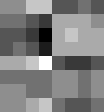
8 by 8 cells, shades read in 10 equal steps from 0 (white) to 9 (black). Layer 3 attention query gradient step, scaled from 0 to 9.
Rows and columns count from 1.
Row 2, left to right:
5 5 6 7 3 3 3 4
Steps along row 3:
same up up down down up same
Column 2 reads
4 5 6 5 3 5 4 4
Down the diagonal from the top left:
4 5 7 8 6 4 5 5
